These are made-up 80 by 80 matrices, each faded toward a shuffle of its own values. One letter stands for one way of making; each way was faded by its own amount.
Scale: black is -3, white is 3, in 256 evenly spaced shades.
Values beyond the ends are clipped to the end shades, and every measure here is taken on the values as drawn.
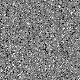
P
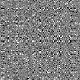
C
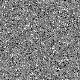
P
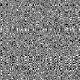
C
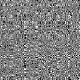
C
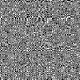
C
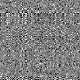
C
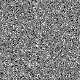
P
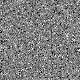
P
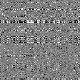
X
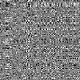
C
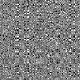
C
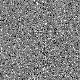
P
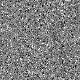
P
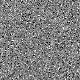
P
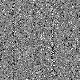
P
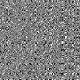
C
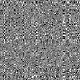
C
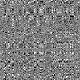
C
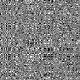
C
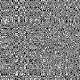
C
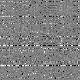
X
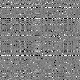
X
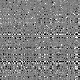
X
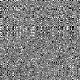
C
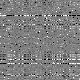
X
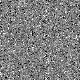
P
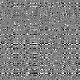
X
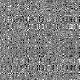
C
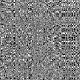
C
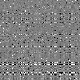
X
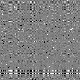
X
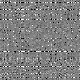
X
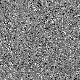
P
